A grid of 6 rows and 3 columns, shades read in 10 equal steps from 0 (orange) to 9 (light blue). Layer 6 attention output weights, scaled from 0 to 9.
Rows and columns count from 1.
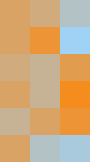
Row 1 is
3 4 7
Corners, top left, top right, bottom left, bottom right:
3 7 3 8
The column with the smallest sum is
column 1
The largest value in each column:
5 7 9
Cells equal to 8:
1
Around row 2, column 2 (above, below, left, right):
4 5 3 9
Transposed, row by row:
3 3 4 3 5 3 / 4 1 5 5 3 7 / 7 9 2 0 1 8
